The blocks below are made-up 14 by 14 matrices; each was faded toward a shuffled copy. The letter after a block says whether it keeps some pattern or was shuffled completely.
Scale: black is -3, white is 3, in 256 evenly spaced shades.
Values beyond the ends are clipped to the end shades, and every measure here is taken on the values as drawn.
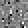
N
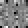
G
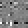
G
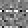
G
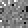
N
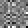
G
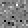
N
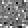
N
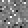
N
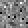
N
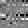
G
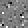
N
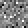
N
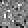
N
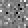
N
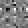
G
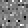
N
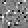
N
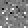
N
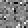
N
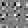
G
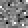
N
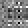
G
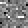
N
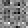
G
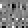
G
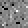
N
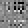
G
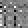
G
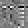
G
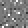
N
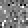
N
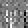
G
